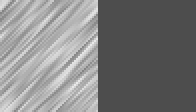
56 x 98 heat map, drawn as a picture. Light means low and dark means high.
The table splits into one row of 2 panels. Panel 1,1: low, slanting up to the right. Panel 1,2: high, flat.
